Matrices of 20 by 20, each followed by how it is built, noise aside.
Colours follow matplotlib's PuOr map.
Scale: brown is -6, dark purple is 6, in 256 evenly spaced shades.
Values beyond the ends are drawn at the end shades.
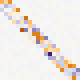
banded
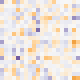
low rank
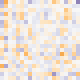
low rank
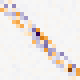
banded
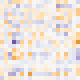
low rank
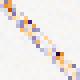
banded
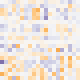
low rank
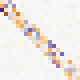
banded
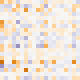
low rank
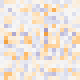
low rank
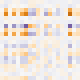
low rank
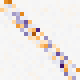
banded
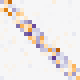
banded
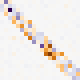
banded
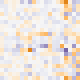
low rank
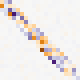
banded
